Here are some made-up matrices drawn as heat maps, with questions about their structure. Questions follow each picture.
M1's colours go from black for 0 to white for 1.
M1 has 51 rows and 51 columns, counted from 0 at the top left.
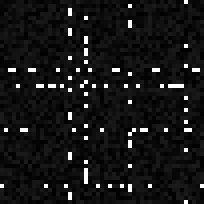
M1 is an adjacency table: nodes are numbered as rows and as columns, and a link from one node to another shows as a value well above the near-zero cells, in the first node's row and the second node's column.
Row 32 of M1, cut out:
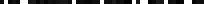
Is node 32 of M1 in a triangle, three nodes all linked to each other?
no
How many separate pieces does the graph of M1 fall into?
3
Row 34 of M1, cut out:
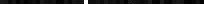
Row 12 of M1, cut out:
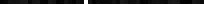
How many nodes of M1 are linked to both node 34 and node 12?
1
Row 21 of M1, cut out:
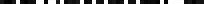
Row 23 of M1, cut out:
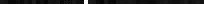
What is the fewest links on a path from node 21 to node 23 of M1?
1
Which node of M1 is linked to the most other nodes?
node 21
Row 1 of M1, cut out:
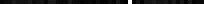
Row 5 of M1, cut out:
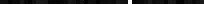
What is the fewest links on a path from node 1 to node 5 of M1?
2
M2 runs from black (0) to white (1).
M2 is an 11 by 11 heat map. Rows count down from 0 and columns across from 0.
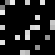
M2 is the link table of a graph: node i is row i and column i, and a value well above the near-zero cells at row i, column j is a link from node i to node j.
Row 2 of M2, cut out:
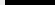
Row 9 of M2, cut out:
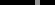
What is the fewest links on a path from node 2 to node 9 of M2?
4
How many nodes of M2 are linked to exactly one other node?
7
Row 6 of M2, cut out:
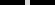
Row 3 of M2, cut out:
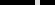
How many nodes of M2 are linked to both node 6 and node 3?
0
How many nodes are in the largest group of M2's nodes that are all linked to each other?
2
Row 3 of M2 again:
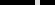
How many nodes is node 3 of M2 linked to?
1
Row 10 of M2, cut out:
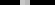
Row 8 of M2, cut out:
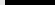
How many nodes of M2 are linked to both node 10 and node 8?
0
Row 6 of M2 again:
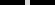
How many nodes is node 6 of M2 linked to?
1
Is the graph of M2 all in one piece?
yes
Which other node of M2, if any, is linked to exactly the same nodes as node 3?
node 9
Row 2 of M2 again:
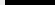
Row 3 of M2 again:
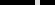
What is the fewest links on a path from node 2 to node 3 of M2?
4
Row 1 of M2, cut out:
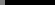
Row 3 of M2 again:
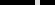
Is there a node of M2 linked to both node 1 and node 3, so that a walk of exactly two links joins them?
no
